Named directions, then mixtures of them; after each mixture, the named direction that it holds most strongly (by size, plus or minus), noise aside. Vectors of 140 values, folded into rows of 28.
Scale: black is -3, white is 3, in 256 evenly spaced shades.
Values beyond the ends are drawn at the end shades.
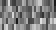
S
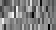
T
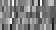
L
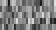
S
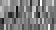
T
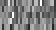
L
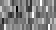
T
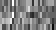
L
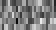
S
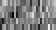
T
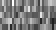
L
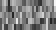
S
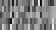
L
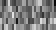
S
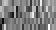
T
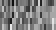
L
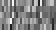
L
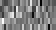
T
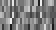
L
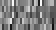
L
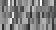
L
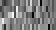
T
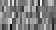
L
